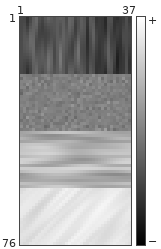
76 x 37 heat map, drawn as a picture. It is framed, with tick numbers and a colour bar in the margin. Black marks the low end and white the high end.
The table splits into 4 rows of 1 panel. Panel 1,1: low, streaked downward. Panel 2,1: middling, fine-grained, faint in contrast. Panel 3,1: high, streaked across. Panel 4,1: very high, slanting up to the right, faint in contrast.
